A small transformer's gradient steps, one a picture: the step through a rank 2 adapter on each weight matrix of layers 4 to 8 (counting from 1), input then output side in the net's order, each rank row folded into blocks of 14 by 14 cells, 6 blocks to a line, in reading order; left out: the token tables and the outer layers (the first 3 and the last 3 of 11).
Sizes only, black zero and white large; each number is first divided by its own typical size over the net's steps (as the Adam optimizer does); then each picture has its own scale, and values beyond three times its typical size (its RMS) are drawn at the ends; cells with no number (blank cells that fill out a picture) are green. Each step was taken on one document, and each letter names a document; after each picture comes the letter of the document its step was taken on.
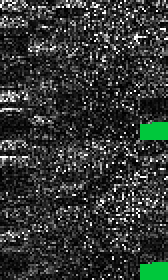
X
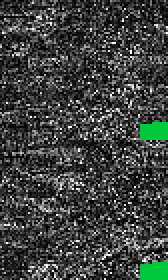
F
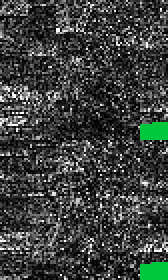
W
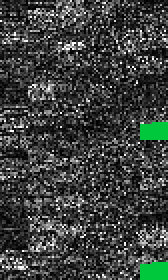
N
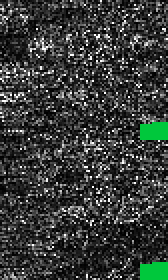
X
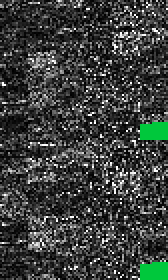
F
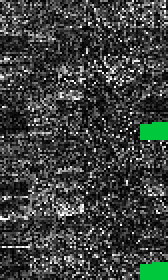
W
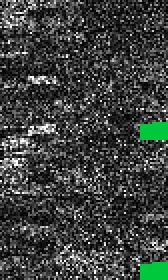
F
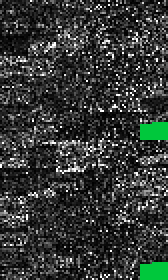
X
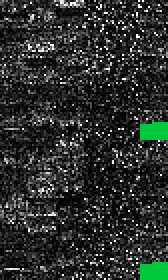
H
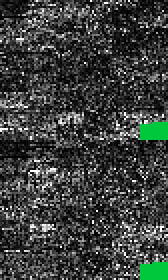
N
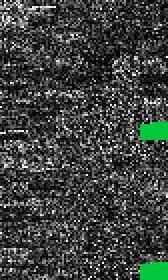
F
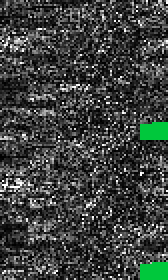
N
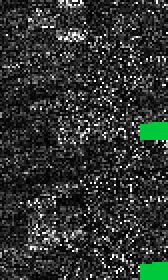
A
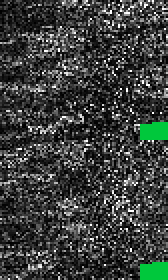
W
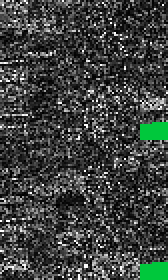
F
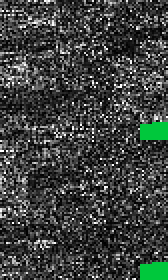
N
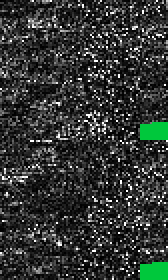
A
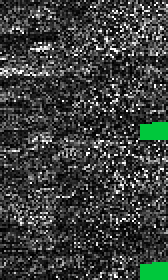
X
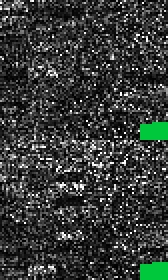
X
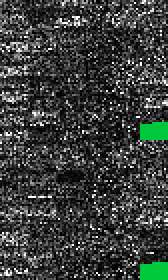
W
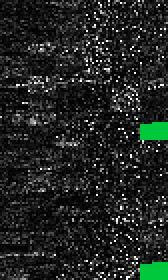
H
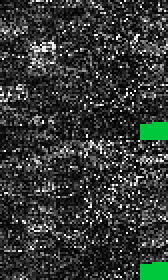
X
